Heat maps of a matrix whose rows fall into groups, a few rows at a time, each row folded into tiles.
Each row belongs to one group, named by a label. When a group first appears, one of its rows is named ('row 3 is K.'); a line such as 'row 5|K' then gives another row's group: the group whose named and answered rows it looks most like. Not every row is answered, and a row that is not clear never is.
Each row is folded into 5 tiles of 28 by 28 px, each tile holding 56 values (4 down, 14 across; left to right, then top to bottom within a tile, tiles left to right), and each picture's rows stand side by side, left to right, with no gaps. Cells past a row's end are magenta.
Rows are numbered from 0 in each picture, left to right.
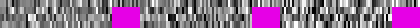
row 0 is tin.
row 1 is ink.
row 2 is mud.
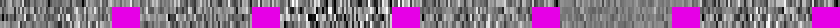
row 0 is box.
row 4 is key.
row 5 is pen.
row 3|pen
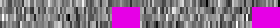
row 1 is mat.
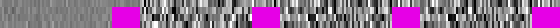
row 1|mud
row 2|ink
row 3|ink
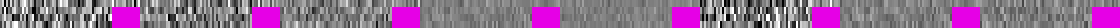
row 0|mud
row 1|ink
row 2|mud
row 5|box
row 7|key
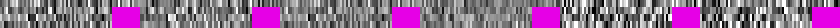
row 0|ink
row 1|tin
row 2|ink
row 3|mat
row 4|mud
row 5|pen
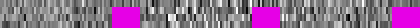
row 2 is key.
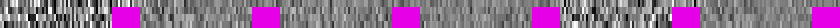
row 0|ink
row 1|mat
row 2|tin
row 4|mud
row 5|mat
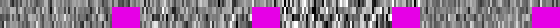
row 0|tin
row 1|mud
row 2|mud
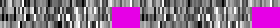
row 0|box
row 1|box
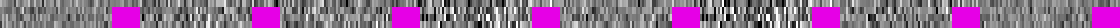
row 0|key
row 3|box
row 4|mud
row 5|box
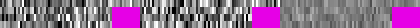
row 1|mud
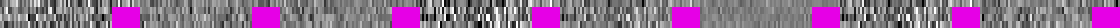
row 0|ink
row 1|tin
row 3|box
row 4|box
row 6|box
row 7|pen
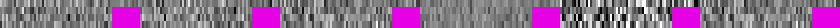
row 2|mat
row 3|tin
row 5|mat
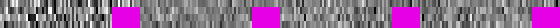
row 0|ink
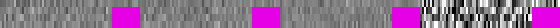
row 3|mud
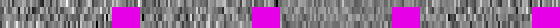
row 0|mud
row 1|pen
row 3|ink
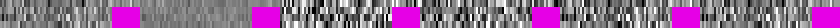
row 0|box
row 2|mud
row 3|pen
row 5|box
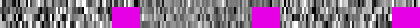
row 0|pen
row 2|mud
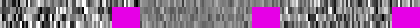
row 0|pen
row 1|key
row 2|ink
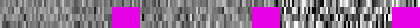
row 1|pen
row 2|mud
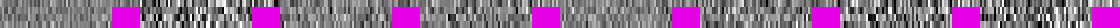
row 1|pen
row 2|tin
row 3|ink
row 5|mat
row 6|ink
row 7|box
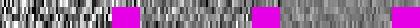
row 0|mud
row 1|mat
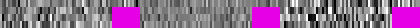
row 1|tin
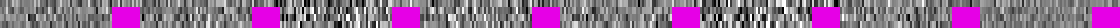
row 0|ink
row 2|box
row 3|tin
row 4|mud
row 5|pen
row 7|key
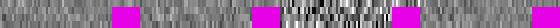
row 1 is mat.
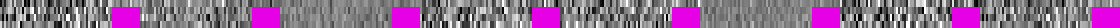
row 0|box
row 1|key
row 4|mud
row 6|pen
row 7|box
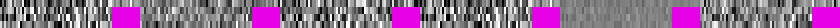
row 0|box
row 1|mat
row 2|pen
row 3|box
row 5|mud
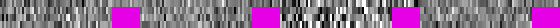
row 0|box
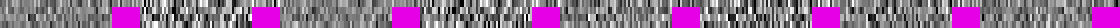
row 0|ink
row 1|mud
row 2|mud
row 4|tin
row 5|ink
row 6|ink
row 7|pen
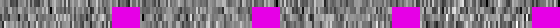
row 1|pen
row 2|mat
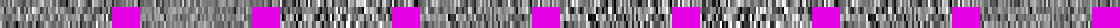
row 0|mat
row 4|ink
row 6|ink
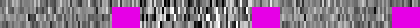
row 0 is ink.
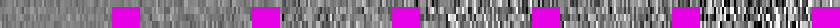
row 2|pen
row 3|tin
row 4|tin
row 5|box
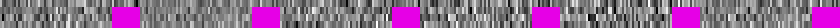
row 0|pen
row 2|mat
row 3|tin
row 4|ink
